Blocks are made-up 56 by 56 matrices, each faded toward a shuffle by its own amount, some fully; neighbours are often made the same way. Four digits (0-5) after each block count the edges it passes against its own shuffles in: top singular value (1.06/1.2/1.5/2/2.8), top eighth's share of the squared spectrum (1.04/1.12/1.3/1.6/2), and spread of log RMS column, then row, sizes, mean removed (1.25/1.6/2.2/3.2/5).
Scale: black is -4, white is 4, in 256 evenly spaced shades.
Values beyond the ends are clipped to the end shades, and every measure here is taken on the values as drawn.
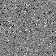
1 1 0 1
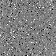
2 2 0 0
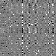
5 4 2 2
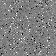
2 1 0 0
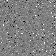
2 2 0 0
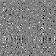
4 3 2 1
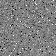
0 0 0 0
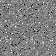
1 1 0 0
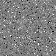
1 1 0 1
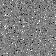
2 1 0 0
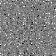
3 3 1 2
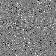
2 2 0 0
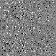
3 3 2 1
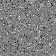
2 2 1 0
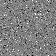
0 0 0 0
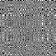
4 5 3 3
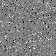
0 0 0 0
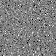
2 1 0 0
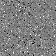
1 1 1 0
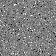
0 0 0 0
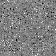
3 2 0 1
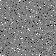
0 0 0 0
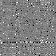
4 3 1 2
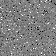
1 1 0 0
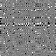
4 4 2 2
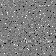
1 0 0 0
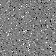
2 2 1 0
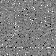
3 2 0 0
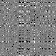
4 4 2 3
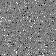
2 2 0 0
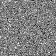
2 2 0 0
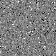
2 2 0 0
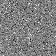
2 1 0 0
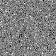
1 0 0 0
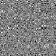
4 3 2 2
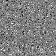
1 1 0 0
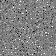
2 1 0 0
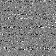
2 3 0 3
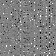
3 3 2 0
